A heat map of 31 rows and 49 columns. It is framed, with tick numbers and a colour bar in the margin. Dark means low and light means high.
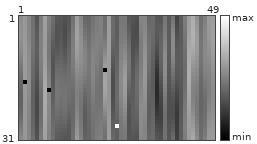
Grain: streaks running down. Slope: none. Lone odd cells: 4, 1 higher and 3 lower than their neighbours. Histogram: bell-shaped.
